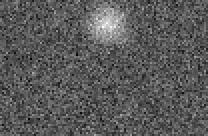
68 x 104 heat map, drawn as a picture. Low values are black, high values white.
The top middle is the ninth with the highest average. No single row or column stands out from its neighbours. Neither half mirrors the other. A single bump stands in the top middle. There is no overall slope.
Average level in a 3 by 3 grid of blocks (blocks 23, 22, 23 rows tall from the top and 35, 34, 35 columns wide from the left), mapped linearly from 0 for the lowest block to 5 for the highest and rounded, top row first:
0 5 0
0 0 0
0 0 0
